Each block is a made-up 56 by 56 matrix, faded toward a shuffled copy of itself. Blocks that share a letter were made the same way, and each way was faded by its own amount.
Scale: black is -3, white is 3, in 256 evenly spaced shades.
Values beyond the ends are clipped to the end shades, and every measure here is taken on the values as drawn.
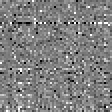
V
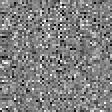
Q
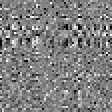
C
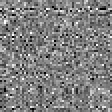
V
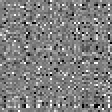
C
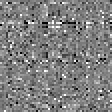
V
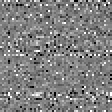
V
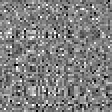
Q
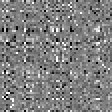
C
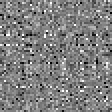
V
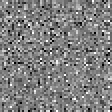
Q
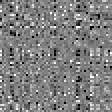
C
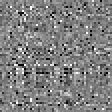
V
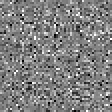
Q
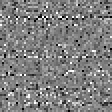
V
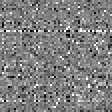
V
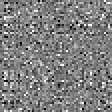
Q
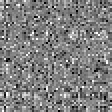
Q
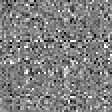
V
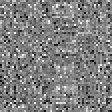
Q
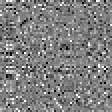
Q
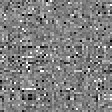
V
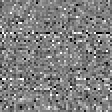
V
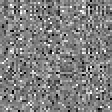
Q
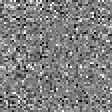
Q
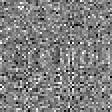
Q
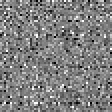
V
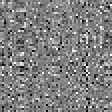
Q
